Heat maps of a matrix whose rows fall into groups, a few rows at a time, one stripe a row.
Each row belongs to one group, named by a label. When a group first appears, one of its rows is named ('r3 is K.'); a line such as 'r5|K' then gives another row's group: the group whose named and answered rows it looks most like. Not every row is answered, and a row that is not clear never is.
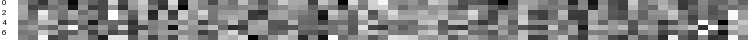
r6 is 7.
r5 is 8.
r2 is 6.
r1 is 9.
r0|9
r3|6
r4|7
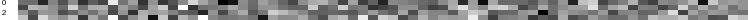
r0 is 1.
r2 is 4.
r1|8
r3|6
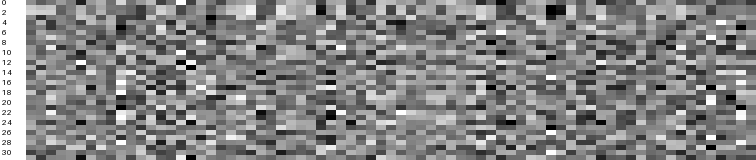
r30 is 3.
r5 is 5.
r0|9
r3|4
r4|5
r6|8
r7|7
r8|1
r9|6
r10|9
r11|4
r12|8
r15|3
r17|1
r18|6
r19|7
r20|7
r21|5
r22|6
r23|6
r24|9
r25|4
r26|3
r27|7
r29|1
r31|9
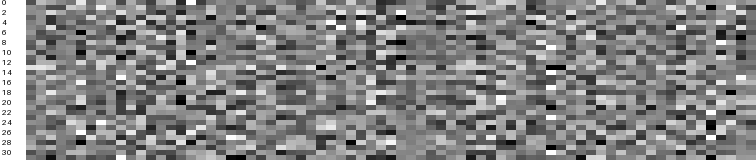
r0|8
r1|1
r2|6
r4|5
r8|5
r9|3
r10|9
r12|8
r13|4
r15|6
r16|8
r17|3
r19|8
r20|8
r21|4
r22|7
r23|3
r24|1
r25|1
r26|8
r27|7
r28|9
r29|4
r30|3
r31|1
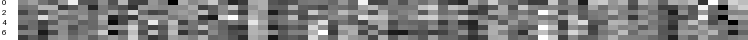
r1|7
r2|3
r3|7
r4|5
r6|5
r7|3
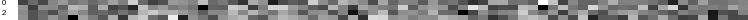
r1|4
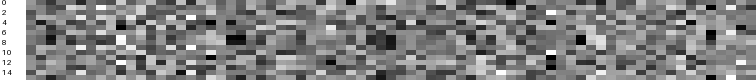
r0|9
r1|1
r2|3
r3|8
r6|1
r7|1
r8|1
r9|8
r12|6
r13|4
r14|8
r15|1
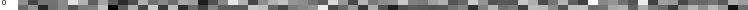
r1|5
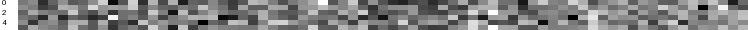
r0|5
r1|1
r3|1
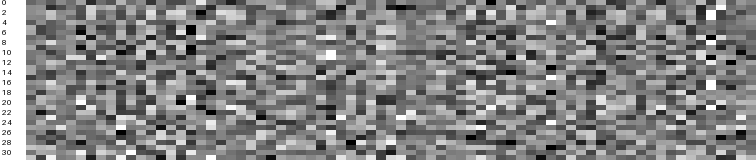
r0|1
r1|5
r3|7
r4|3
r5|9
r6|9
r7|1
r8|7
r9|9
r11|1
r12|7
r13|4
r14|9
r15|3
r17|7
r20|8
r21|7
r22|4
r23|6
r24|3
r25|6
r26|5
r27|5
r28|9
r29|4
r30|8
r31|6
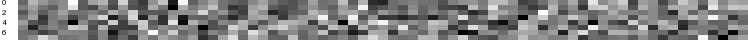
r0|8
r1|8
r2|3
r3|5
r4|9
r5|4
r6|5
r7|7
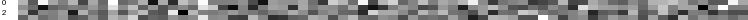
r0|6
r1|1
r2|9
